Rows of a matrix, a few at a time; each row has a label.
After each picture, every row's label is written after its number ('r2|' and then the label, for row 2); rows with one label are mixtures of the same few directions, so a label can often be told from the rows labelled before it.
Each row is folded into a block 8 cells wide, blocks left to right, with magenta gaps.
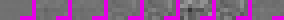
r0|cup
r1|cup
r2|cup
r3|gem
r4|gem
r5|cup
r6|gem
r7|cup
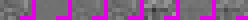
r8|gem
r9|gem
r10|gem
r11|gem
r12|cup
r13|cup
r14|cup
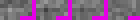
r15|cup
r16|cup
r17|cup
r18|gem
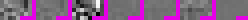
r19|gem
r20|gem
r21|gem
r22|gem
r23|cup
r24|cup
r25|cup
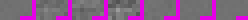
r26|gem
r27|cup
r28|cup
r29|cup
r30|gem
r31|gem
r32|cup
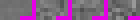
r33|cup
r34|gem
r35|cup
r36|gem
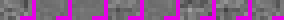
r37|gem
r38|gem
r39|cup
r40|cup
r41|gem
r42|cup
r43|cup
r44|gem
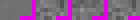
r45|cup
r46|gem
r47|cup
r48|gem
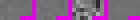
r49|cup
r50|gem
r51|gem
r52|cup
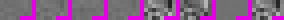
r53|gem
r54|gem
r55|cup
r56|gem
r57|gem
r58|gem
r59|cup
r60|gem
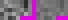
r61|gem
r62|gem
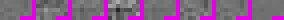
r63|gem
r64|cup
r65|cup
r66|cup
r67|cup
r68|gem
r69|gem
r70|cup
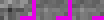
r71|cup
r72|cup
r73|cup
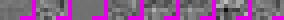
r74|cup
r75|gem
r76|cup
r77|gem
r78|cup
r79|cup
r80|cup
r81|gem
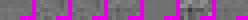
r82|cup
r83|gem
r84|gem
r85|cup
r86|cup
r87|cup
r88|cup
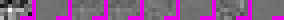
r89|cup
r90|gem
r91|cup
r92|cup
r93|gem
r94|cup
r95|gem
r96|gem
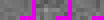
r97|gem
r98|cup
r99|gem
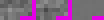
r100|cup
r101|cup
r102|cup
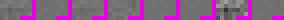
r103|cup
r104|gem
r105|cup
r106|gem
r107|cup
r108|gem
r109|cup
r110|gem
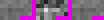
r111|cup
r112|cup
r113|cup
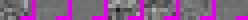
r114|gem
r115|cup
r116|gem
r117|cup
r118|cup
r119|gem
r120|cup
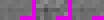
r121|cup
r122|cup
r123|cup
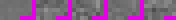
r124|cup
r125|cup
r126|gem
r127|gem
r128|cup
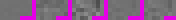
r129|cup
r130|cup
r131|gem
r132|gem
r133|gem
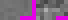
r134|gem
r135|cup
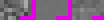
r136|gem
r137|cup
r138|cup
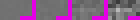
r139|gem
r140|gem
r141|cup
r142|cup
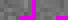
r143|gem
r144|gem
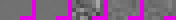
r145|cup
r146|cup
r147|gem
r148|gem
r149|gem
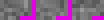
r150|gem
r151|gem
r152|cup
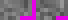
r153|gem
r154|gem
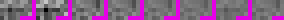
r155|cup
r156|cup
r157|gem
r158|gem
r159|gem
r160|gem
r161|cup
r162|gem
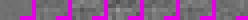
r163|gem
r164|cup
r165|cup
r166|cup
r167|cup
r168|cup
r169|gem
